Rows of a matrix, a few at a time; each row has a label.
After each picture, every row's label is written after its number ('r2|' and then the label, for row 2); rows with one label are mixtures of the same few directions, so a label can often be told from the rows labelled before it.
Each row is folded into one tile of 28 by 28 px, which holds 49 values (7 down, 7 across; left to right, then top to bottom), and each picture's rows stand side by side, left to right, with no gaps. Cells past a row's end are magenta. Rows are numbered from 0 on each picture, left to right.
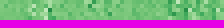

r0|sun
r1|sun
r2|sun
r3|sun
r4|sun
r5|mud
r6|sun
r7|sun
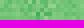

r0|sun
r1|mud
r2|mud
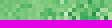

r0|mud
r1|mud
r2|mud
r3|mud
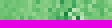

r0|mud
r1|sun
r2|mud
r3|sun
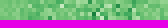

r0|sun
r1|mud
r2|sun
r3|mud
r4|sun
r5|sun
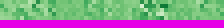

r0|mud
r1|sun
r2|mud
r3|sun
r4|sun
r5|mud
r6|mud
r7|sun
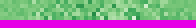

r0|mud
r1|mud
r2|mud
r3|mud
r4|mud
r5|sun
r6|mud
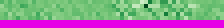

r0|mud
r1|mud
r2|mud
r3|mud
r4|mud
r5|sun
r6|mud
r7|mud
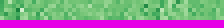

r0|sun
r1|mud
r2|mud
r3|sun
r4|mud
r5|sun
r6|sun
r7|sun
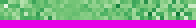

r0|sun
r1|mud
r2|sun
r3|mud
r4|sun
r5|mud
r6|mud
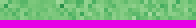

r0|sun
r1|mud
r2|sun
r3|sun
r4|mud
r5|mud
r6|sun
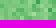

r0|mud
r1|sun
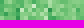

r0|sun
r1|sun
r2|sun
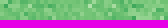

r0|sun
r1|mud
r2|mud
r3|sun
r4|mud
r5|mud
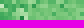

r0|mud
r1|sun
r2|sun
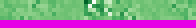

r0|mud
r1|sun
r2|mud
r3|sun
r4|mud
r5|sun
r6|sun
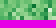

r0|mud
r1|sun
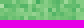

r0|mud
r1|sun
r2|sun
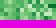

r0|sun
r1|mud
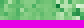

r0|sun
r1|sun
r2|mud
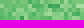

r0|mud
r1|mud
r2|mud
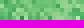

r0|mud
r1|mud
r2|mud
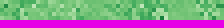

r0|sun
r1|sun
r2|sun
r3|mud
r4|sun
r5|mud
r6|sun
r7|mud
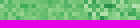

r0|mud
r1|sun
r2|mud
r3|mud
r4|mud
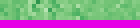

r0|sun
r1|sun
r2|mud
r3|sun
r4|sun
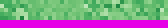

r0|mud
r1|mud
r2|mud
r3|mud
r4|sun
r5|sun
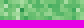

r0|sun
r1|mud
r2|sun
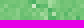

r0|sun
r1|sun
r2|mud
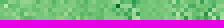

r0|sun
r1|sun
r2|mud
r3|sun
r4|sun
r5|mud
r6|mud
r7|mud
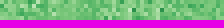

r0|mud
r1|sun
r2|sun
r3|mud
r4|sun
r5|sun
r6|mud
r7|sun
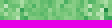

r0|sun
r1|sun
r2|sun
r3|sun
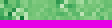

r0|mud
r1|mud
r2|sun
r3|mud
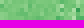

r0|mud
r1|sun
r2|sun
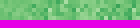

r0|mud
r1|sun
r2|sun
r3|mud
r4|sun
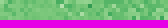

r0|sun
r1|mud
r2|sun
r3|sun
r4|mud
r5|mud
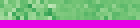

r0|mud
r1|mud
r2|sun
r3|mud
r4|mud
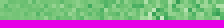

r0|sun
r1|mud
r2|sun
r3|sun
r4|mud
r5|mud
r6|sun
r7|mud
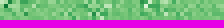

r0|sun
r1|sun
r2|mud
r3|mud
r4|sun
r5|sun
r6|mud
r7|mud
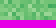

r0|mud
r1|mud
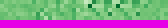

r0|mud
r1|mud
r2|sun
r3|sun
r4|sun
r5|sun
